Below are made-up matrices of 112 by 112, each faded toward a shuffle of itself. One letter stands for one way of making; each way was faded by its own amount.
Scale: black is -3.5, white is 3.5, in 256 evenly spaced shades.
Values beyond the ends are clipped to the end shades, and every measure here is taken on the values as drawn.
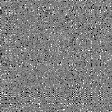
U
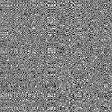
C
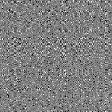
C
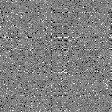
U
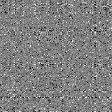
U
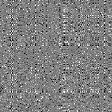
C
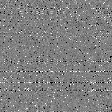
U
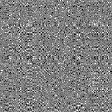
C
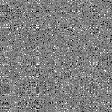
U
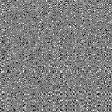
C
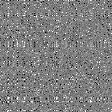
U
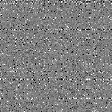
U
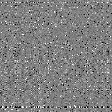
U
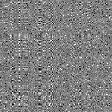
C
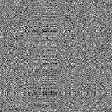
C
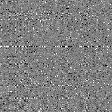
U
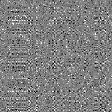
C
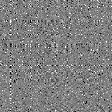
U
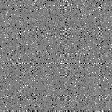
U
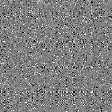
U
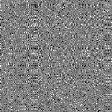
C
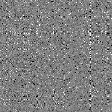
U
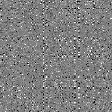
U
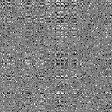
C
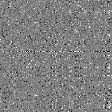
U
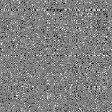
U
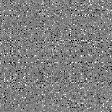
U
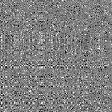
C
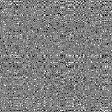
C
